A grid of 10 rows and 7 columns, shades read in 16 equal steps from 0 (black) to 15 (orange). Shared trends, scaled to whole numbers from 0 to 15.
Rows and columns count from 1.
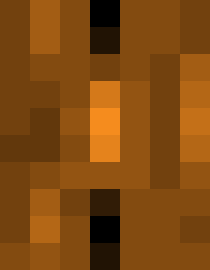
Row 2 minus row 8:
0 0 1 -1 0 0 -1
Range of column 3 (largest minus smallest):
2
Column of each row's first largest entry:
2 2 7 4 4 4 3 2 2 2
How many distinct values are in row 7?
3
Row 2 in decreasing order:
10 8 8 8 7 7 2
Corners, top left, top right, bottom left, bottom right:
7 7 8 8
